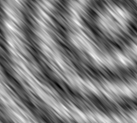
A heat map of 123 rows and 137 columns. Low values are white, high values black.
The halves do not mirror each other. On average the colour sits 50% of the way up the scale. There is no overall slope. The ninth with the highest average is the top right. No lone cell stands out from its neighbours. Rings spread out from the top right.
